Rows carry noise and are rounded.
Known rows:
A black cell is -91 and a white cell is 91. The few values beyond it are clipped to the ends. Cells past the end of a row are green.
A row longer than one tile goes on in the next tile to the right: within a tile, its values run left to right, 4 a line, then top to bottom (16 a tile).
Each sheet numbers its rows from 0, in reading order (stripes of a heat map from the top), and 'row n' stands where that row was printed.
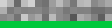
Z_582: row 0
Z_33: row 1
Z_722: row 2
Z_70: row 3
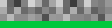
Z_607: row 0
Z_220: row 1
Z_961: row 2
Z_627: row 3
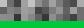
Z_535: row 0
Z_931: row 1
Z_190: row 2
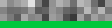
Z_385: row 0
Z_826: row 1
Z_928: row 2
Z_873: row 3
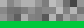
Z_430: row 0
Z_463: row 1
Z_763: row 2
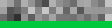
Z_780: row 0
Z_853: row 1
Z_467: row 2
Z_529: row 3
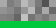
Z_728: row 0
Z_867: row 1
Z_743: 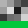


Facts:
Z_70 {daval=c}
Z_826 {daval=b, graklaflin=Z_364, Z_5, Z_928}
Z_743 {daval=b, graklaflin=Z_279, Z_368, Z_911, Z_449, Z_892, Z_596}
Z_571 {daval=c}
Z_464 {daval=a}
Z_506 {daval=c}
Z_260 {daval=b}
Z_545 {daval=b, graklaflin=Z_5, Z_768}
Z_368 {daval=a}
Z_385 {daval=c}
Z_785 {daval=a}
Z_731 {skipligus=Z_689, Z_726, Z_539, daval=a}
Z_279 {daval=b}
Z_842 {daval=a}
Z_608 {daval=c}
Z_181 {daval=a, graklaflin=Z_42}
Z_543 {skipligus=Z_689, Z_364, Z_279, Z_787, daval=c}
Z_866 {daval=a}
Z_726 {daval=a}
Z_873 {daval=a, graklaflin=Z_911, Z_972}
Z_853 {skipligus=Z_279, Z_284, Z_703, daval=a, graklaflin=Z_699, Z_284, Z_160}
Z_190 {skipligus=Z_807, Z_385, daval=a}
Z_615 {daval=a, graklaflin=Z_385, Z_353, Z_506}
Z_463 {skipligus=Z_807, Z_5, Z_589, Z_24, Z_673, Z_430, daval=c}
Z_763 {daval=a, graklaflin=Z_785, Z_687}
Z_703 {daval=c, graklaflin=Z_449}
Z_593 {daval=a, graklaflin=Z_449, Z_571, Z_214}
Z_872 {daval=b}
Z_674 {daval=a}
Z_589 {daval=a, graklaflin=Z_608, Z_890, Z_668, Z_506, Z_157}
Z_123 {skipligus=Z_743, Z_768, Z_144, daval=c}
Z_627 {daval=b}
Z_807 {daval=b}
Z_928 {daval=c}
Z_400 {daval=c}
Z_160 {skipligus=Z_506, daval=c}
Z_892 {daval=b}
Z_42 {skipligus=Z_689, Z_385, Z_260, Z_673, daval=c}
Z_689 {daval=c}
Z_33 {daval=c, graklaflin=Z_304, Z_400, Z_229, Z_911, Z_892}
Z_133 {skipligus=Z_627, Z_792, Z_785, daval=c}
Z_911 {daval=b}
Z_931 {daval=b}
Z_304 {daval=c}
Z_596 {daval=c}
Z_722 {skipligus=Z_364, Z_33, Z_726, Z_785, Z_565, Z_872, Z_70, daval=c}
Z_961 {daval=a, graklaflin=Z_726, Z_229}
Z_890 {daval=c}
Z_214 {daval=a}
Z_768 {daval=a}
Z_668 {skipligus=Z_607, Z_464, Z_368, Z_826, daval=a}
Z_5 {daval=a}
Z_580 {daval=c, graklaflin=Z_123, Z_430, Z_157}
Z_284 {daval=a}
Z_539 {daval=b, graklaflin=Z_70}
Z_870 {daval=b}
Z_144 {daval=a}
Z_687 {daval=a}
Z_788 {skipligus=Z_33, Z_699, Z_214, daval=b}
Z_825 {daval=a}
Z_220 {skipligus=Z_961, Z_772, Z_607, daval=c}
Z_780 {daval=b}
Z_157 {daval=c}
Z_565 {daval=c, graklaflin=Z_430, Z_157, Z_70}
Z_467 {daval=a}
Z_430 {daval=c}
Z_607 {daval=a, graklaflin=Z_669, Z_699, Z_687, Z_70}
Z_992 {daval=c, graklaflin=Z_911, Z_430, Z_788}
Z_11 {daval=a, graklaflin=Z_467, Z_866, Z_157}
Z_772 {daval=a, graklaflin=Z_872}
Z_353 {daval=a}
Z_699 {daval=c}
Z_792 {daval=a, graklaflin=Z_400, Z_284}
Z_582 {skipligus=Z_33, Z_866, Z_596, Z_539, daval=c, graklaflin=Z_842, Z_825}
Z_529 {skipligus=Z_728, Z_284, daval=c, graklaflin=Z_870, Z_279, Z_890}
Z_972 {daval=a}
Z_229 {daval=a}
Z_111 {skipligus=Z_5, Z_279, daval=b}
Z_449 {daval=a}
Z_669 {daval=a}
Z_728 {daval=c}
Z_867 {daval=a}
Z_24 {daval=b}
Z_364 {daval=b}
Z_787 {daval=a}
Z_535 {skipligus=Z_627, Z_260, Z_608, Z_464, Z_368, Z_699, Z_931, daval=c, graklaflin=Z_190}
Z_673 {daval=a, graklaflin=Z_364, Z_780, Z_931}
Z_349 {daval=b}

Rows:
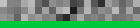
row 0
Z_689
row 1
Z_464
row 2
Z_768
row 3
Z_673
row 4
Z_284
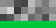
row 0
Z_144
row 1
Z_349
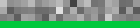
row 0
Z_872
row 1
Z_596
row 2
Z_181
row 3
Z_703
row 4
Z_214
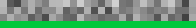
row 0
Z_792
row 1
Z_111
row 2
Z_42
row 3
Z_668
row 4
Z_539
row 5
Z_133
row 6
Z_545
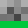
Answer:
Z_788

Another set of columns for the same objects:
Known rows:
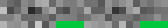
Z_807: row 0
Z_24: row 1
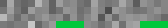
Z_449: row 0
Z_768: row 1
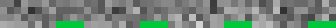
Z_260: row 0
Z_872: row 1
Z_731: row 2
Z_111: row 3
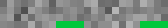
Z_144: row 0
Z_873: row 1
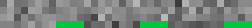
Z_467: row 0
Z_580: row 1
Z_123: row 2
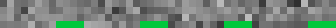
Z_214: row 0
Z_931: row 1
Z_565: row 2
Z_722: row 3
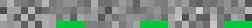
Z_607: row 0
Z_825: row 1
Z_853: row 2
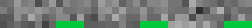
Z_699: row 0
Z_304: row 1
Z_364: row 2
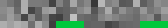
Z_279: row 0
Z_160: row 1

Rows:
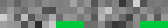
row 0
Z_668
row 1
Z_535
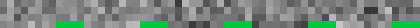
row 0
Z_787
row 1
Z_673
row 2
Z_220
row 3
Z_70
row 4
Z_826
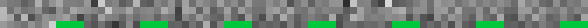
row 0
Z_190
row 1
Z_529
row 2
Z_385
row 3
Z_608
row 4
Z_582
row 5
Z_430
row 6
Z_928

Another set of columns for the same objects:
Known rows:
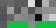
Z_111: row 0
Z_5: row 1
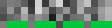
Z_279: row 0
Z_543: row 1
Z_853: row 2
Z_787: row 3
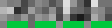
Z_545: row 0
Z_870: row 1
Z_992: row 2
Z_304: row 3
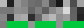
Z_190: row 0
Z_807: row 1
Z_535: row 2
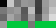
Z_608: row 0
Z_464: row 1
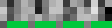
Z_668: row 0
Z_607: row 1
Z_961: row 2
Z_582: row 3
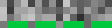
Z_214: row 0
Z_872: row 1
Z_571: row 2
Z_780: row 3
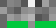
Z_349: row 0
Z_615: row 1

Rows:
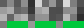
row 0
Z_364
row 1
Z_689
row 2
Z_123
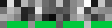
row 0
Z_722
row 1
Z_529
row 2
Z_284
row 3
Z_589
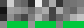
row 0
Z_728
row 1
Z_596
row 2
Z_260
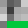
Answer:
Z_785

